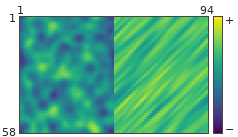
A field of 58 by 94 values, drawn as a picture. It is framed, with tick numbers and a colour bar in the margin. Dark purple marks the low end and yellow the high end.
The table splits into one row of 2 panels. Panel 1,1: middling, blotchy, strong in contrast. Panel 1,2: high, slanting up to the right.
